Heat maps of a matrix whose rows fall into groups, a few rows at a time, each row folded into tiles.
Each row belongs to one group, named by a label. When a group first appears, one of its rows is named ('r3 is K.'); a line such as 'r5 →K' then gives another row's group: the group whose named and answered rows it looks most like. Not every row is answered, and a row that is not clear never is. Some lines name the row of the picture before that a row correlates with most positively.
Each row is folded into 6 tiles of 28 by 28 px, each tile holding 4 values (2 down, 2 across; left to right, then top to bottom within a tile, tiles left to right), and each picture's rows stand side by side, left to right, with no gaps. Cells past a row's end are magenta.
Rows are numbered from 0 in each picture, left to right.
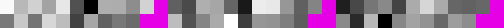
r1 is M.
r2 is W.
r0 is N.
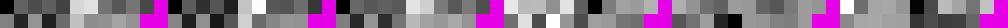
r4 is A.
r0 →W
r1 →W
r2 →W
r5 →N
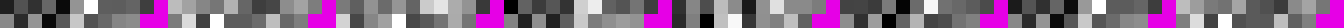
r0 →W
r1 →N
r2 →M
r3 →W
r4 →M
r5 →W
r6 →W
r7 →N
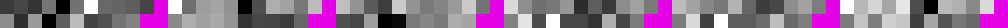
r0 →W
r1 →N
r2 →A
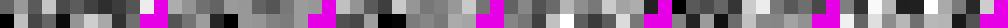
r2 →A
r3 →M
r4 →W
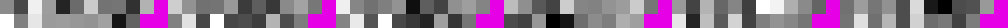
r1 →N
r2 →N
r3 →A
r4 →M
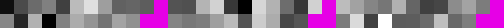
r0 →W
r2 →N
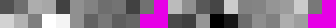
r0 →M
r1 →A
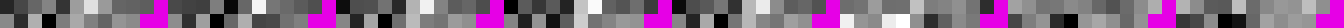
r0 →W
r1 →W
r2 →W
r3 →W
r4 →W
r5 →M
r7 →A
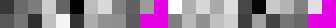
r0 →M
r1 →N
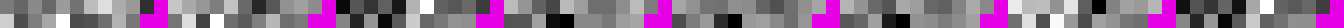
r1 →N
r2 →W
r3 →A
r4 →A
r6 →N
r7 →W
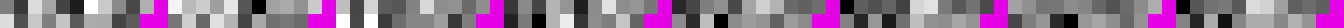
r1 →N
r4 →W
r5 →W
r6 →A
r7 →W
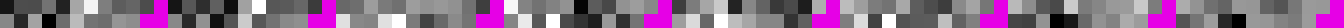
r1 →W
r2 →M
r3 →N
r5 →N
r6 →A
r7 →A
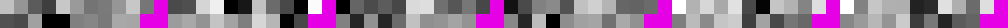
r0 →A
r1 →M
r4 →N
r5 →N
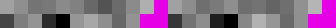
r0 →A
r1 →A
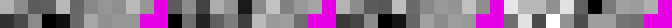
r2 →A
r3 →N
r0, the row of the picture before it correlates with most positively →1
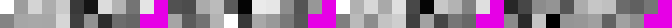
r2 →N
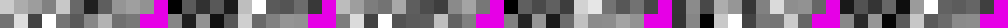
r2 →N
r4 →M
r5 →W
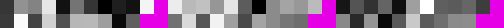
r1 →N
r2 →W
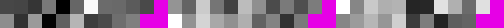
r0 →W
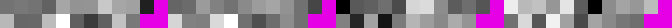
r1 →M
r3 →N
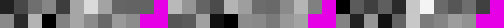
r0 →W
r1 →A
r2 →W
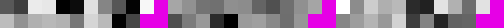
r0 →M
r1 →A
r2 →N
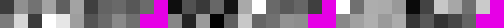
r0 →M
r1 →W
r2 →N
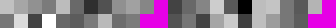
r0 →N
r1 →M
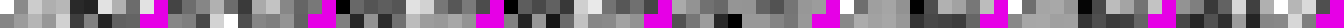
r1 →M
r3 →W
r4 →A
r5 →N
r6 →N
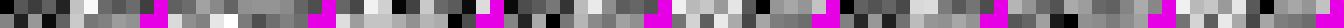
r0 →W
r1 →M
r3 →W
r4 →N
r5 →W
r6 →A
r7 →N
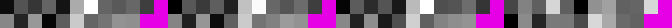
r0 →W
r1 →W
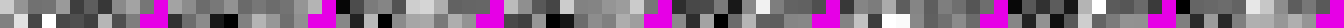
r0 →N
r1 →A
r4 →W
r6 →W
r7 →W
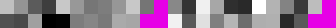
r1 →M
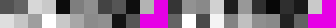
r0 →M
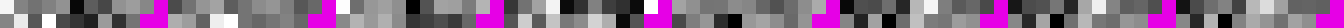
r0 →N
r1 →M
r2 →N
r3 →M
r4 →A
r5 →W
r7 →W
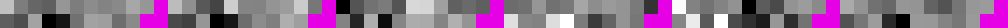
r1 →A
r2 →W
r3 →M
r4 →N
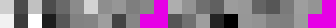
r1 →A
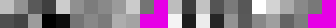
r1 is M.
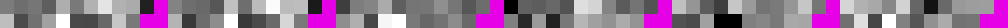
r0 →M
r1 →M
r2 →M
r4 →A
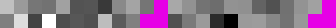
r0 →N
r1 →A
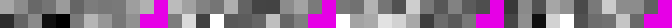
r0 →A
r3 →M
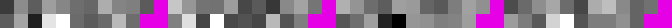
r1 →N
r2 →A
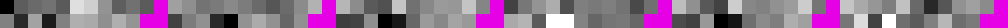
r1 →A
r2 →A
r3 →M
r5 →N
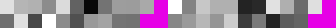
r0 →N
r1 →N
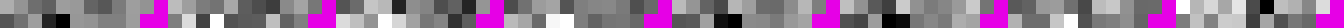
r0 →A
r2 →M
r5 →A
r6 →M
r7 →N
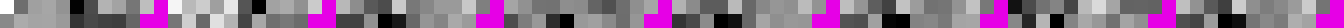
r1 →N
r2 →A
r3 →A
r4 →A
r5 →A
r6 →W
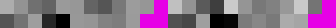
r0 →A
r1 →A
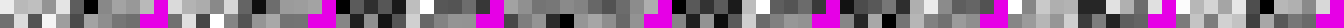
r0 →N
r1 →N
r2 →W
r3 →A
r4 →W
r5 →W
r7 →N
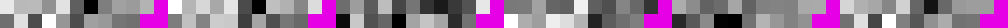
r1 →N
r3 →M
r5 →N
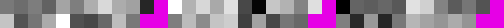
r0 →M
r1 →N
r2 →W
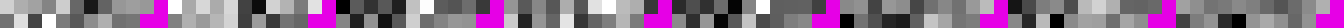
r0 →N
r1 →N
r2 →W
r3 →M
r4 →W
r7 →A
